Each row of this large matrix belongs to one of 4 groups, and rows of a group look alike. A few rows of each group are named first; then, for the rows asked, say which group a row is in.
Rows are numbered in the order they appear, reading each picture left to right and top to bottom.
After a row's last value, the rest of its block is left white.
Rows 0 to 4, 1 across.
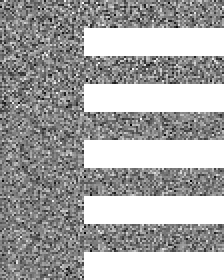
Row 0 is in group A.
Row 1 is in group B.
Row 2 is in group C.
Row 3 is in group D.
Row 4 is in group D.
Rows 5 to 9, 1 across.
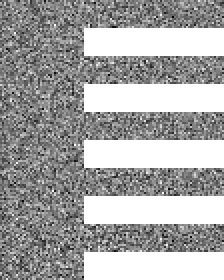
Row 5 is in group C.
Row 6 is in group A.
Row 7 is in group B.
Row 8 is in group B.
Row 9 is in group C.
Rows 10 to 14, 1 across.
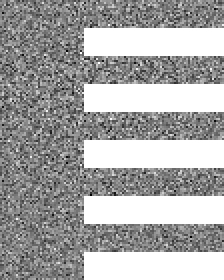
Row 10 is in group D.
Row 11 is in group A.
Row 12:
D
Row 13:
D
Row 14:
C
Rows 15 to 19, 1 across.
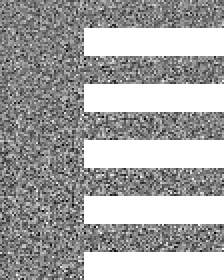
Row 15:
D
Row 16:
D
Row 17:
A
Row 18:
A
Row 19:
D
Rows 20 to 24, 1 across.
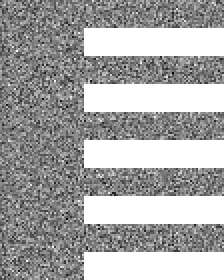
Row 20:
B
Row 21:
C
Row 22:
D
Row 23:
D
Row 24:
B
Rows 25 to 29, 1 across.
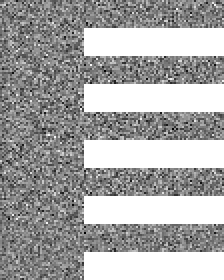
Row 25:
B
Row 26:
D
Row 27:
C
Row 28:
B
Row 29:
D
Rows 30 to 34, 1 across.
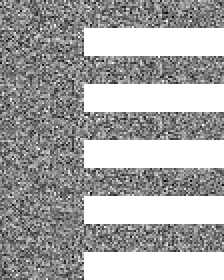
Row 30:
C
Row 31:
A
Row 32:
A
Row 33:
C
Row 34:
B
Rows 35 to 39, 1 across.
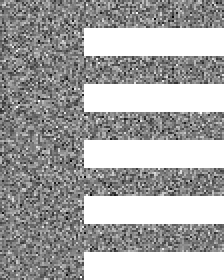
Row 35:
B
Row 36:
B
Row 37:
A
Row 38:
D
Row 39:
D
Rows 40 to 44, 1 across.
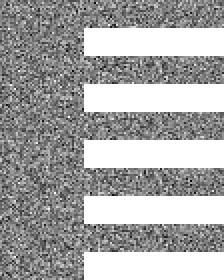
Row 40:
D
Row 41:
C
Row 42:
A
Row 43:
C
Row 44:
C
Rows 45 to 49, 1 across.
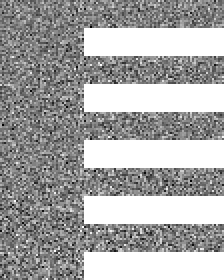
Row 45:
D
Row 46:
D
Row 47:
D
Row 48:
C
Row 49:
A
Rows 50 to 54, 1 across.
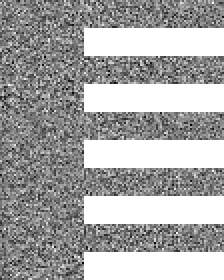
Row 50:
C
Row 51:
A
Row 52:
C
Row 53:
B
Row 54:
B
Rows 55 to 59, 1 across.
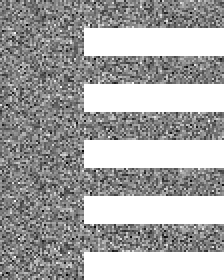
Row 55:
C
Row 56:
C
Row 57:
D
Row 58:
C
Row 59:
C
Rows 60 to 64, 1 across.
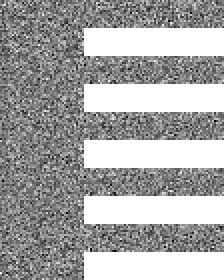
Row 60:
B
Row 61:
D
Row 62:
D
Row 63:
D
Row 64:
C
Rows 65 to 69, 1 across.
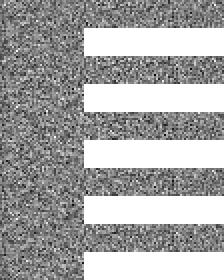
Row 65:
B
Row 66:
B
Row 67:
C
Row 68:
B
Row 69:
B
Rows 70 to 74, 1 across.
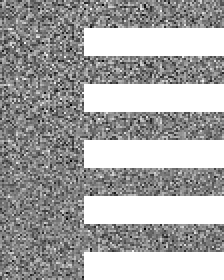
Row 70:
A
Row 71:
A
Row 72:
A
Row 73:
D
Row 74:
C
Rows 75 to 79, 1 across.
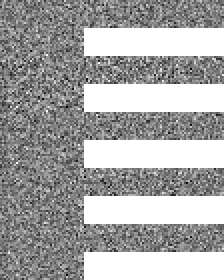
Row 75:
A
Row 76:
B
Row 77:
B
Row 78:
D
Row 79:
D
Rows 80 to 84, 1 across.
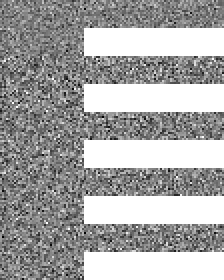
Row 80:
D
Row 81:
B
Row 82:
A
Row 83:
B
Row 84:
D
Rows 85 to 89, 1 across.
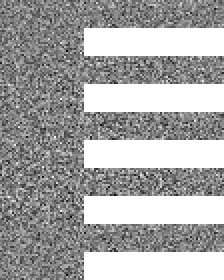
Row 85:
D
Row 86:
A
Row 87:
C
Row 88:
A
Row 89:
D
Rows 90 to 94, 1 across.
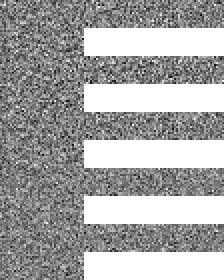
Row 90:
B
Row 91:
D
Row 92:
B
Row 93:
A
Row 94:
D
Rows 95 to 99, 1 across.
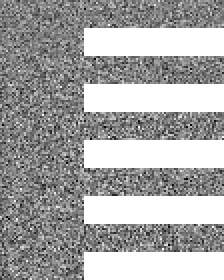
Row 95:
D
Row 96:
C
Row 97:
D
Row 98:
C
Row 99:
B
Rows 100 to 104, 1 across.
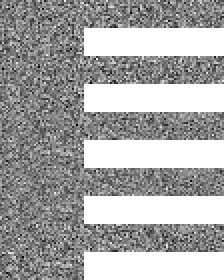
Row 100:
A
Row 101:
D
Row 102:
C
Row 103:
C
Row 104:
C
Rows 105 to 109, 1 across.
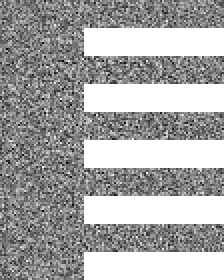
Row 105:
C
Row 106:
A
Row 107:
C
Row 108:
A
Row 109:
B
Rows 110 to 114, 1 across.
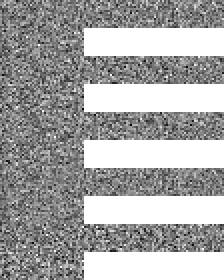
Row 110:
B
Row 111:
C
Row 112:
C
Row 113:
B
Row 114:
A
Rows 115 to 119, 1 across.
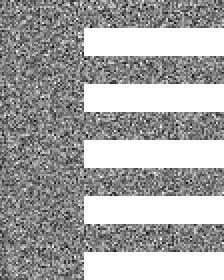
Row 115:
D
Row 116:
A
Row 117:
B
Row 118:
D
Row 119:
B
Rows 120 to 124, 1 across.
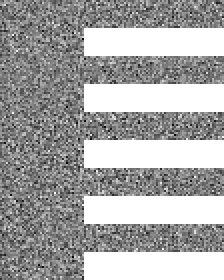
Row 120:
B
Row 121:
D
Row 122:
D
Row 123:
C
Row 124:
B
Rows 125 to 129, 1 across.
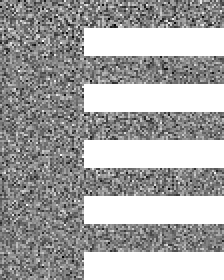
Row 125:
A
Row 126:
C
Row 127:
A
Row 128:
B
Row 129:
A
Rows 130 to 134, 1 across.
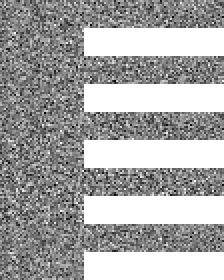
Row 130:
C
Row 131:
D
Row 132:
C
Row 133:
A
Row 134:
C
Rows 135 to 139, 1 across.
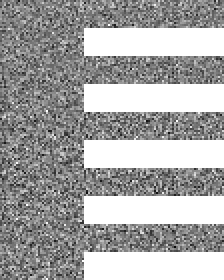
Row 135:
D
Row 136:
B
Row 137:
B
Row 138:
B
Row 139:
A
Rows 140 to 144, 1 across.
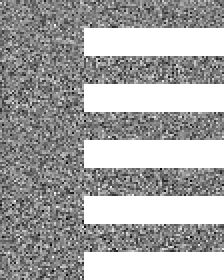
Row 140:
C
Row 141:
B
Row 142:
D
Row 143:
C
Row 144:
D
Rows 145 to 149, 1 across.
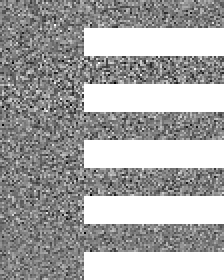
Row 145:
C
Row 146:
A
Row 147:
D
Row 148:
D
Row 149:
D
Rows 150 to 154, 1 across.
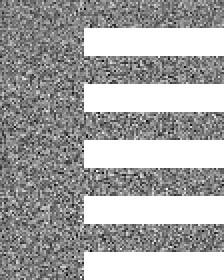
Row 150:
D
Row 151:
A
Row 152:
B
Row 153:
A
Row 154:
D
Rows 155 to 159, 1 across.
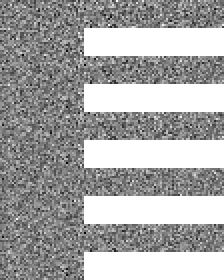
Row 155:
D
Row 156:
D
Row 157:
D
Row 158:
B
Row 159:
D
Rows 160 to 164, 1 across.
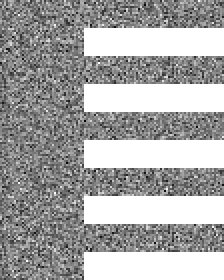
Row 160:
C
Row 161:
B
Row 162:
D
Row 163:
C
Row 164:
B
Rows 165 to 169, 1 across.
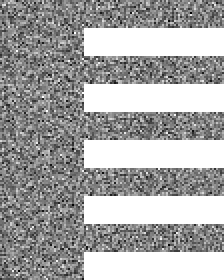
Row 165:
B
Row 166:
A
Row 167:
A
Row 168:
A
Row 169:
B
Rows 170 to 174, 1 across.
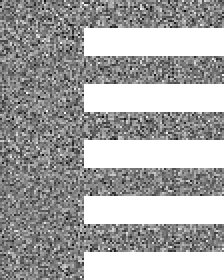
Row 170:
A
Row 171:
B
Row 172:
A
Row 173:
D
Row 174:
D
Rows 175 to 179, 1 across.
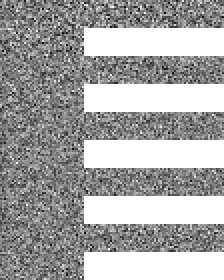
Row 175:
A
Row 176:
C
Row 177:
B
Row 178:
B
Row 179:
D
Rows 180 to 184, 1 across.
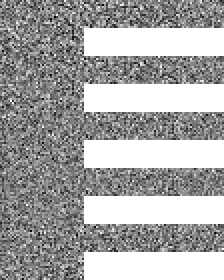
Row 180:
A
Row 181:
A
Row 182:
B
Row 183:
B
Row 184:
D
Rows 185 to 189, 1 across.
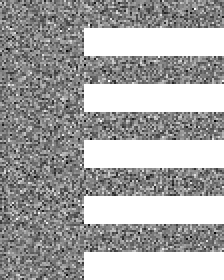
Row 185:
C
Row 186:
D
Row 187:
D
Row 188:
B
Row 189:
D
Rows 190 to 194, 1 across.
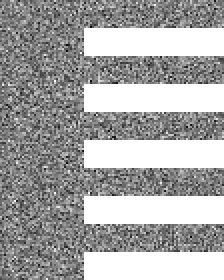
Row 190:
D
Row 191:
C
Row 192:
D
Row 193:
C
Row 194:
B
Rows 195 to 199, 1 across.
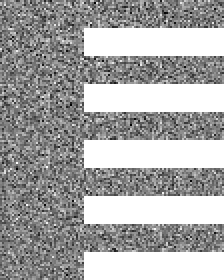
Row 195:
C
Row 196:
A
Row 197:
A
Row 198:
B
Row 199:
D
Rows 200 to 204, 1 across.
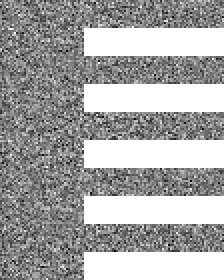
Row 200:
C
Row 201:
B
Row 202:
A
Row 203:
C
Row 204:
B
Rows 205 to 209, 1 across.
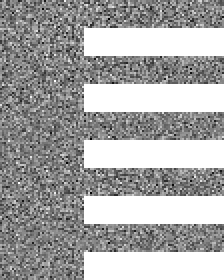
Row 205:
A
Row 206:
C
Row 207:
D
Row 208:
C
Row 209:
A
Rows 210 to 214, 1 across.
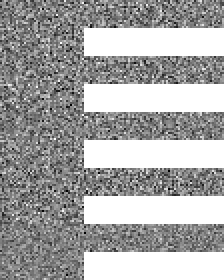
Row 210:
A
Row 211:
A
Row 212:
A
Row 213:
B
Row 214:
D
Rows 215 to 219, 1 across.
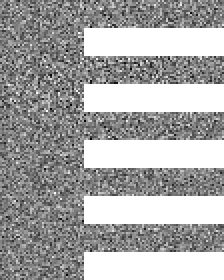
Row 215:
D
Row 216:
A
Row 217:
D
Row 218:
C
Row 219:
D
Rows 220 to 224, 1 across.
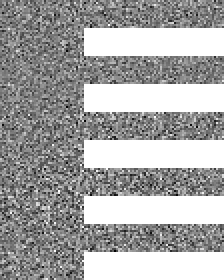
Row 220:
D
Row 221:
D
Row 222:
D
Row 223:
A
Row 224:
A
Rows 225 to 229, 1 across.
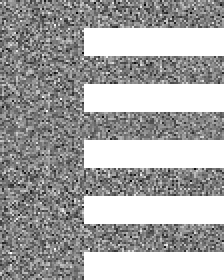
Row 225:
C
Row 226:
A
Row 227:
A
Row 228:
B
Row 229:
C
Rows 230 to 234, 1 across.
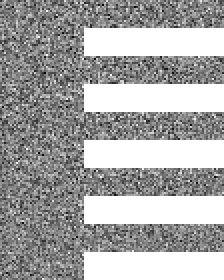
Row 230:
A
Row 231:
C
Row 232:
B
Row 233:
D
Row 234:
C
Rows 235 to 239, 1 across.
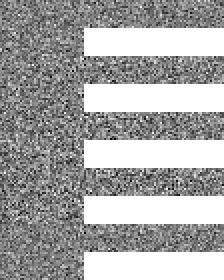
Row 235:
C
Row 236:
D
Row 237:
A
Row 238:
B
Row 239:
D
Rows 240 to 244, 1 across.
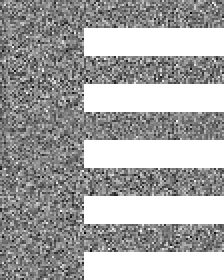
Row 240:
B
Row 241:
B
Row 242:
B
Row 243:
A
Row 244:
D
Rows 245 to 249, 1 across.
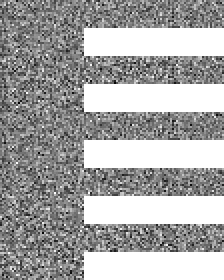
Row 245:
B
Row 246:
B
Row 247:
B
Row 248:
C
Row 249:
A
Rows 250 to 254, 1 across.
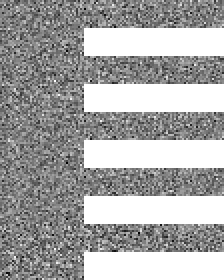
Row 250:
D
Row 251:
C
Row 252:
D
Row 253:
D
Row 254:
C
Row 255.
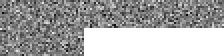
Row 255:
D
